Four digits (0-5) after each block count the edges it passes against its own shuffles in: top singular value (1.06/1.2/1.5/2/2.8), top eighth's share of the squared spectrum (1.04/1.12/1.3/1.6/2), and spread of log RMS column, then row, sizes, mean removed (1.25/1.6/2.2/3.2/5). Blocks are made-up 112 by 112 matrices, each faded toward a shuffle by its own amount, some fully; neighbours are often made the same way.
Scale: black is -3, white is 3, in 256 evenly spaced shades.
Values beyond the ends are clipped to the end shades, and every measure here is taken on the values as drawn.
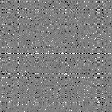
5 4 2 3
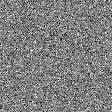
0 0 0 0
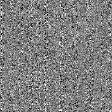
1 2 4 0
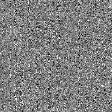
1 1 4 0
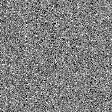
1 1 2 0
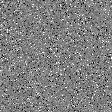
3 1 0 0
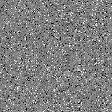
4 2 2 1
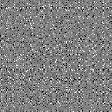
5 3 3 3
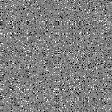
4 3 2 2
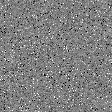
2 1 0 0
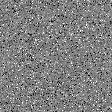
1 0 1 0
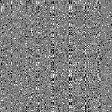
5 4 3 2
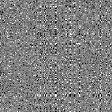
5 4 3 2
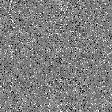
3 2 2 1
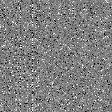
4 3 2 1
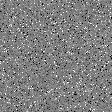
0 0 0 0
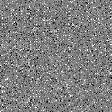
4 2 1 1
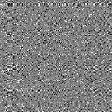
5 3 2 3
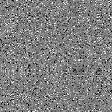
4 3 2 1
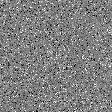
2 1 0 0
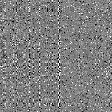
5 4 3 2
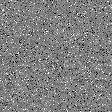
0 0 0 0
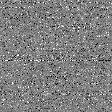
2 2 0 3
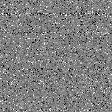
1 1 0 2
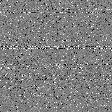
2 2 0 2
